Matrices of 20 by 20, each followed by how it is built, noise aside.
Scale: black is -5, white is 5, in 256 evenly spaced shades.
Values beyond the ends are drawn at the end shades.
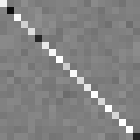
diagonal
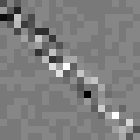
banded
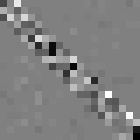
banded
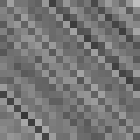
Toeplitz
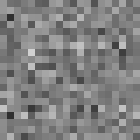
low rank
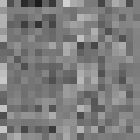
low rank
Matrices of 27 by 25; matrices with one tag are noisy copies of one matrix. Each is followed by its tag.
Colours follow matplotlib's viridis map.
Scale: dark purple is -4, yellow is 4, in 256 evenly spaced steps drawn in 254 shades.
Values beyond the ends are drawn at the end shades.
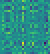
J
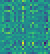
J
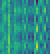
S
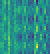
S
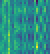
S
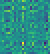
J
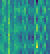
S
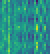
S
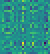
J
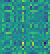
J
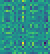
J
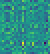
J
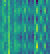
S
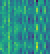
S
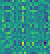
J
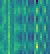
S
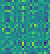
J
